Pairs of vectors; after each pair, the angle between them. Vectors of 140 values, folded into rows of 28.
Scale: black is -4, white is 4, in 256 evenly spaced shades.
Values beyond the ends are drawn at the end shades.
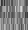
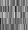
partly opposed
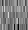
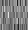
nearly parallel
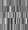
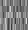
nearly parallel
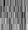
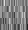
nearly opposite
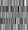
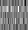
nearly opposite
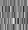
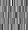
orthogonal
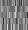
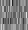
orthogonal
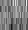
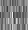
partly opposed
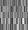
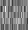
partly aligned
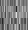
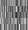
nearly opposite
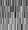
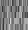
partly aligned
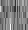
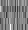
nearly parallel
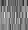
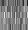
nearly parallel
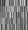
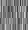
partly opposed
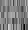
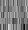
nearly parallel
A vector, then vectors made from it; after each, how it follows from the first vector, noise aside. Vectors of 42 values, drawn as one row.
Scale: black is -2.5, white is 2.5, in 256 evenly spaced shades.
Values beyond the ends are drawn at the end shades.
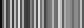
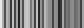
negated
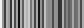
negated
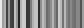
sign-scrambled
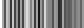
negated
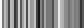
sign-scrambled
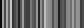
sign-scrambled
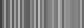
shrunk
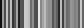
sign-scrambled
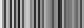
negated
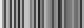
negated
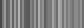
shrunk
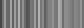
shrunk
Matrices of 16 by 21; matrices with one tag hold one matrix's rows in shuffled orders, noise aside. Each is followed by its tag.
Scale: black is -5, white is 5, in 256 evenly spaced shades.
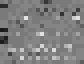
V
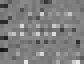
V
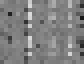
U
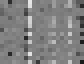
U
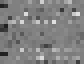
V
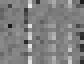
U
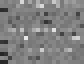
V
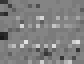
V
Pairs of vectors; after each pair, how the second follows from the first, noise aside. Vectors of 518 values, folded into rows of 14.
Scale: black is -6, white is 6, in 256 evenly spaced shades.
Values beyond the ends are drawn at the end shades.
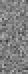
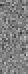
reversed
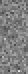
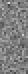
reversed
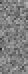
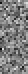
scaled up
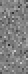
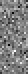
scaled up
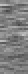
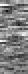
scaled up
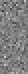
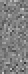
reversed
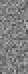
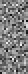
scaled up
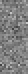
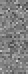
reversed
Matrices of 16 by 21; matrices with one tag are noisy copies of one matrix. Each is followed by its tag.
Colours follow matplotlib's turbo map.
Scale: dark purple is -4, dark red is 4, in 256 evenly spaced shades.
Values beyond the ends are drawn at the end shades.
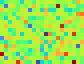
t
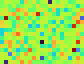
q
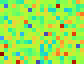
t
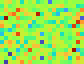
q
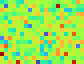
t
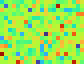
t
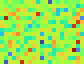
q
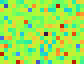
t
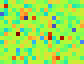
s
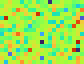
q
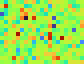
s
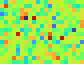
s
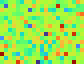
t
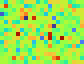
s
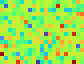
t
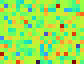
t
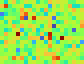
s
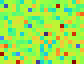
t
